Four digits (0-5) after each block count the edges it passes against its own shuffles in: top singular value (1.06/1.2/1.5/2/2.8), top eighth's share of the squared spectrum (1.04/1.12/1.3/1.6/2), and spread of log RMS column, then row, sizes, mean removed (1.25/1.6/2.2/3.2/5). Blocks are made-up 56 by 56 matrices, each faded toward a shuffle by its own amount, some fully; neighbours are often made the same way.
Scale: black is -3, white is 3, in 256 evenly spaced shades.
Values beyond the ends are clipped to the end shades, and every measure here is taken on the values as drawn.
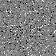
0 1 1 0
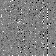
3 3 2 0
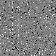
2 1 1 1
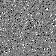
0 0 0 0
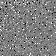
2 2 0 1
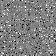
2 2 0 1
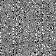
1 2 2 0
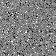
2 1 0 0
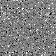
3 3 0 1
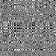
4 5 2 3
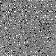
3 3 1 2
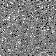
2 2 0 0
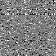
3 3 1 2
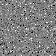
1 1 0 0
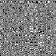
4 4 2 2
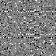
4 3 2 2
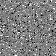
2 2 0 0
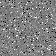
0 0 0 0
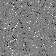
0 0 0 0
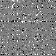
2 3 2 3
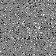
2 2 1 2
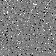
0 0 0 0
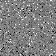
1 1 1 1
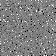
1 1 0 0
